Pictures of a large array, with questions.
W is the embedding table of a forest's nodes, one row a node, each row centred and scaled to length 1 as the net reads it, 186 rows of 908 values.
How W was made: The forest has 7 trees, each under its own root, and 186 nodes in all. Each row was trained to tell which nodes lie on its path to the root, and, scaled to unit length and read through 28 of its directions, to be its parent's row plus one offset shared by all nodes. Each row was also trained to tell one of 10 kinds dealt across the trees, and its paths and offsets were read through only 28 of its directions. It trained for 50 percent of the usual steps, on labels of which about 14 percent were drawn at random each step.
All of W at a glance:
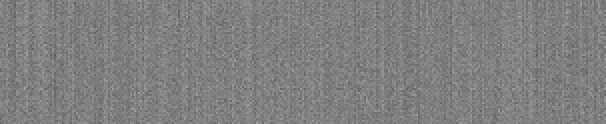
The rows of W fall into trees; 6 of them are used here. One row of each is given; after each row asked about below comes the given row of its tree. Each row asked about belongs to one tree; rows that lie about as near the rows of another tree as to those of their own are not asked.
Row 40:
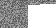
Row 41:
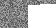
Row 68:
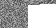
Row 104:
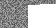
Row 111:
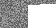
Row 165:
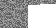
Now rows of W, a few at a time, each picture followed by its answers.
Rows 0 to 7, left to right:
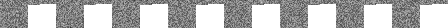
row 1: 111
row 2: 68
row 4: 68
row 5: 68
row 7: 165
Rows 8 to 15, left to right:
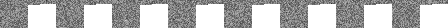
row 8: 165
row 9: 165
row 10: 68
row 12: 165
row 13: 41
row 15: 68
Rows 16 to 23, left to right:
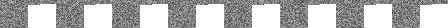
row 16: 165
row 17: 111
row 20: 68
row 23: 104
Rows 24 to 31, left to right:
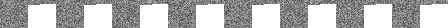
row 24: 68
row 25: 165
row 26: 68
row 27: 111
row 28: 104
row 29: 68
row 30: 104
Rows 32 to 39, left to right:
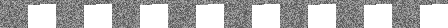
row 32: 68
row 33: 104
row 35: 104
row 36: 165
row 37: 68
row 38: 68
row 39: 41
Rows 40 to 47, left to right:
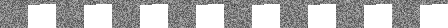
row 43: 68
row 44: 165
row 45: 68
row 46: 165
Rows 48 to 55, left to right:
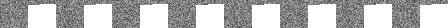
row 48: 40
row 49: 104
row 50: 104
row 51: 68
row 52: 165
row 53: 68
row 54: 104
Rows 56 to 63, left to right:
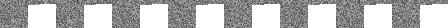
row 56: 41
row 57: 68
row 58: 111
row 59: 41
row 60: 68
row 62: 165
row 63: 40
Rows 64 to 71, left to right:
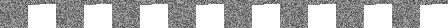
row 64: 104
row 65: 41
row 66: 165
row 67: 165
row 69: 68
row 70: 165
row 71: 68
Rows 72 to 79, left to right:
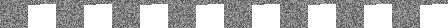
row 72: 41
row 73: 68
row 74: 111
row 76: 68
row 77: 165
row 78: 165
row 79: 165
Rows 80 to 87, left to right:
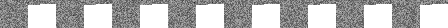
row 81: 68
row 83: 68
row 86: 68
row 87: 68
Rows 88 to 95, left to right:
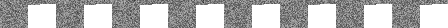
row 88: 104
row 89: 165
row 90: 68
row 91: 111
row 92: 41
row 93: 41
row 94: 165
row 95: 41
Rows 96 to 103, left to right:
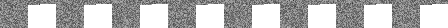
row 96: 41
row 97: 68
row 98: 68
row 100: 104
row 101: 41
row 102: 165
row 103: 40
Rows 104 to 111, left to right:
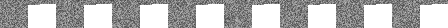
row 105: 68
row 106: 41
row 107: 41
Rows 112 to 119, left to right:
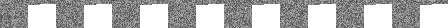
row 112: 165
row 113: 165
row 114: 104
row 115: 165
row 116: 41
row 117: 165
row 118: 111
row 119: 165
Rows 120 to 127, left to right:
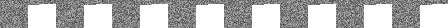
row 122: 104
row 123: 40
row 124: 40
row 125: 111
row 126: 165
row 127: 41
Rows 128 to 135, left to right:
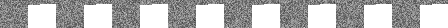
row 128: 40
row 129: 165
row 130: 68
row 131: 41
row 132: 41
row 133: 41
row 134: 111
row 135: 68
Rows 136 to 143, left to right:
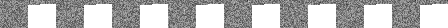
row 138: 165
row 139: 41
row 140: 165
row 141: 68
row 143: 165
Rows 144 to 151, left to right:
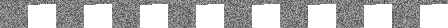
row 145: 68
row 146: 41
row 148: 111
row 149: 104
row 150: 41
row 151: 111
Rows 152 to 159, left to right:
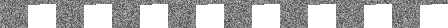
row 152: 41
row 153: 68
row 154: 165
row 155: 165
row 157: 68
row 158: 41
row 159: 68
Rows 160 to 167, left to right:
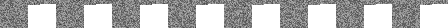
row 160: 41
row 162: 41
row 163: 165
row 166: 165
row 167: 165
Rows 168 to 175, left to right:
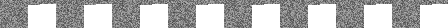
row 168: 68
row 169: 104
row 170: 41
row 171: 41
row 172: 41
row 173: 165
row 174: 165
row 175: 41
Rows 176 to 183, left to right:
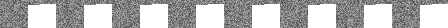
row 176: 111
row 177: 104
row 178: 165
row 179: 40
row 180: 104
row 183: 104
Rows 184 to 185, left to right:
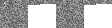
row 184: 41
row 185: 111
